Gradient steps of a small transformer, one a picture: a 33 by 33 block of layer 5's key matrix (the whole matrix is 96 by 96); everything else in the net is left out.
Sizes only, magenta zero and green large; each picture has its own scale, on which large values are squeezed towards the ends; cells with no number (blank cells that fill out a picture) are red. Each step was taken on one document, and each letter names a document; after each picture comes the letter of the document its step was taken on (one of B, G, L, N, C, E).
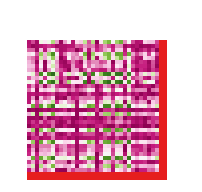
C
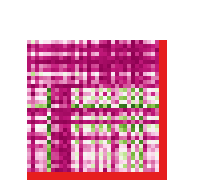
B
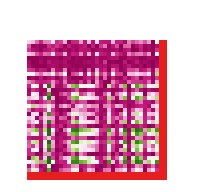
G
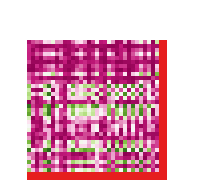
B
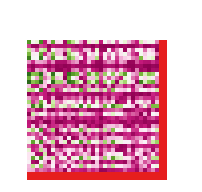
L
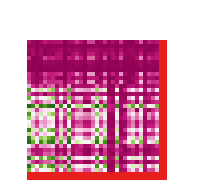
L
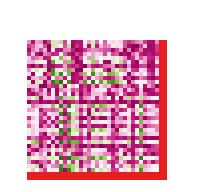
C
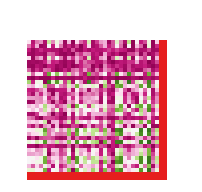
C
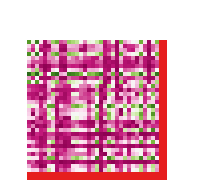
G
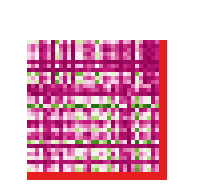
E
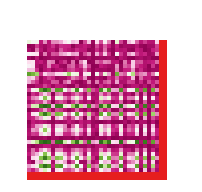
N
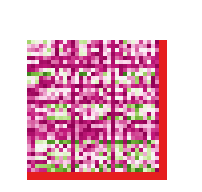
N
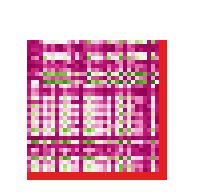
C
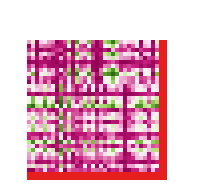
E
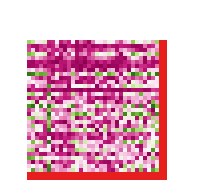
G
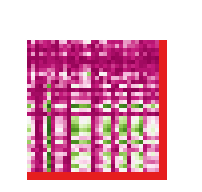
B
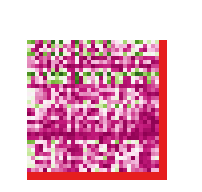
N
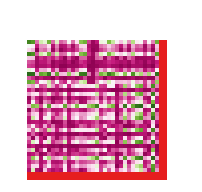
G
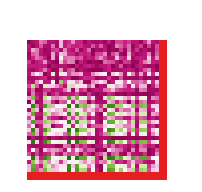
C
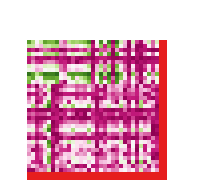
B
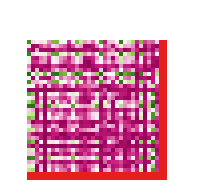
G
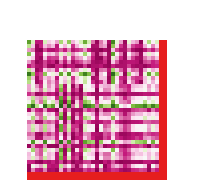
E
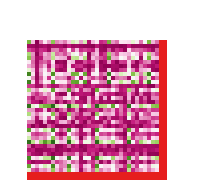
L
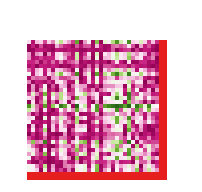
E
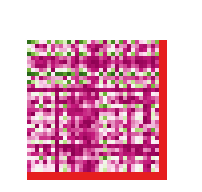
G
